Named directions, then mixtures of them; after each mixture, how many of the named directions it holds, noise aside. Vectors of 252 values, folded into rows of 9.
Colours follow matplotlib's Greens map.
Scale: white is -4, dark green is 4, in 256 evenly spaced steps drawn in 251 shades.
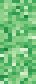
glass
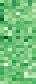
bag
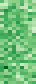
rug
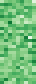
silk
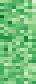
three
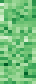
two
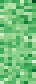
three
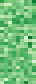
one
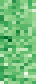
three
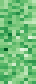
three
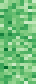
two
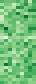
three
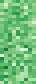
two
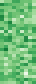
three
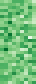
three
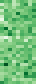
one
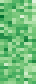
three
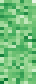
two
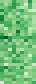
two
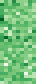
one
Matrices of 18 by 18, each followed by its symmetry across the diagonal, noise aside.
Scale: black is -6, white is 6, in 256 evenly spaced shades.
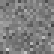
neither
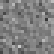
antisymmetric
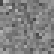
neither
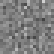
neither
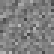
antisymmetric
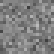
neither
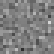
antisymmetric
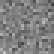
antisymmetric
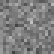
neither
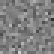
antisymmetric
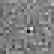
antisymmetric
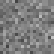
neither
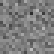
neither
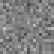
antisymmetric
